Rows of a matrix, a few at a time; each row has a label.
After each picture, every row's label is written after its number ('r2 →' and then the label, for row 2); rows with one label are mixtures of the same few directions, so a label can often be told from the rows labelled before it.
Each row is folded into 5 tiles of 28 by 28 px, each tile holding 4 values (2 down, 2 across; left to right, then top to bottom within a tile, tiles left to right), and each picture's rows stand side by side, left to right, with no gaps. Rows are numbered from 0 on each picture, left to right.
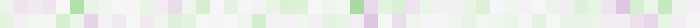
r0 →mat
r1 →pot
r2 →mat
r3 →pot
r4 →pot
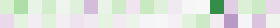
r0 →mat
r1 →mat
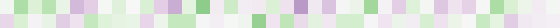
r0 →mat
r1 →pot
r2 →mat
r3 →mat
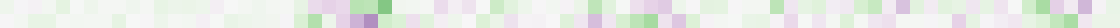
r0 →pot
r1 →mat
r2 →pot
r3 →mat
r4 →pot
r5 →mat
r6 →pot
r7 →pot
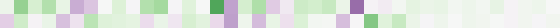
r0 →mat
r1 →mat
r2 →mat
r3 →mat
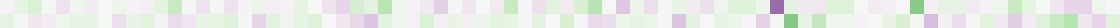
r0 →pot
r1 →pot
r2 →pot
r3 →mat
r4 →pot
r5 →mat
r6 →mat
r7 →pot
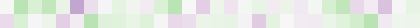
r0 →mat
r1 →pot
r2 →pot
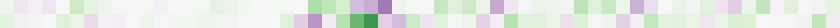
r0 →mat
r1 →mat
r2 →pot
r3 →mat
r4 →mat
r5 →pot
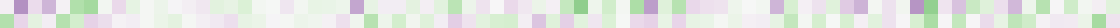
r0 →mat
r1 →pot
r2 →mat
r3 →pot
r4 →mat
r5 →mat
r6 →mat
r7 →pot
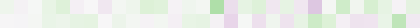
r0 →pot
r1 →mat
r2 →pot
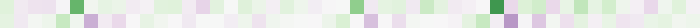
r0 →mat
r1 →pot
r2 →mat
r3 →mat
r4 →mat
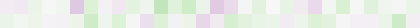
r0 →mat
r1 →mat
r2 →pot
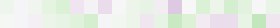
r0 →pot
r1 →pot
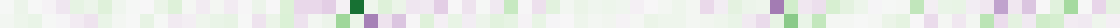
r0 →pot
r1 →pot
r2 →mat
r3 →mat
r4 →mat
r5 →mat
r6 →mat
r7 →mat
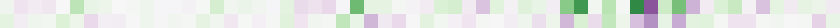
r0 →mat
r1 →mat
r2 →mat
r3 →pot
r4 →mat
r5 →pot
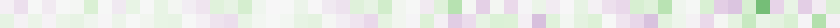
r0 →mat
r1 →pot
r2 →pot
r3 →pot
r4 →pot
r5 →pot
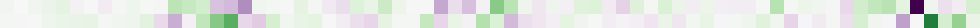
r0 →pot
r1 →pot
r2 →pot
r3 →mat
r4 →pot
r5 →mat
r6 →mat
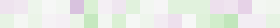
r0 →mat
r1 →pot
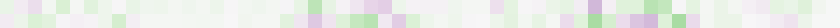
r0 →pot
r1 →mat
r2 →pot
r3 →mat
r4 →pot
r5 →pot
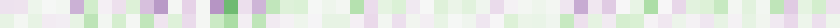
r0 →mat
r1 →mat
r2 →mat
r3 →mat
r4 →mat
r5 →mat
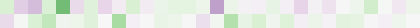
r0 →pot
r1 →mat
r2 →mat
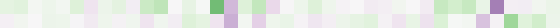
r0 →mat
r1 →mat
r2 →pot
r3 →mat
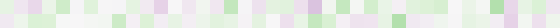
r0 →pot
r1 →mat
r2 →pot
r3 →mat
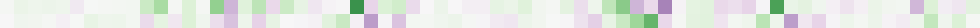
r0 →mat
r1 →mat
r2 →mat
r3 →pot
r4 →pot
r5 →mat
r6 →mat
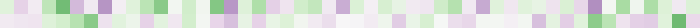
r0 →pot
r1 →mat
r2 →pot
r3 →pot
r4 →pot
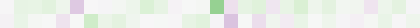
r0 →mat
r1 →mat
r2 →mat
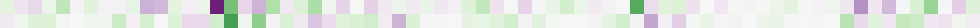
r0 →pot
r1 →mat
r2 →pot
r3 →pot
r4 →mat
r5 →mat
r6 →mat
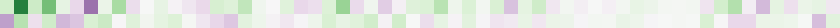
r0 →mat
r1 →pot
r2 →pot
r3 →mat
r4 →mat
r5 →pot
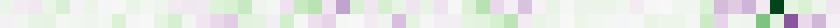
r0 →pot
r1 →pot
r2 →pot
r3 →pot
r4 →mat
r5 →mat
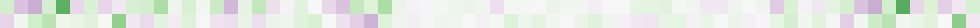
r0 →pot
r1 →mat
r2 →pot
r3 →mat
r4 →pot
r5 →mat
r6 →pot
